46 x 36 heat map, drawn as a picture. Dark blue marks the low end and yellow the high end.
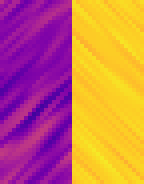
It is made of 1 by 2 panels. Panel 1,1: low, slanting up to the right. Panel 1,2: very high, slanting down to the right, faint in contrast.
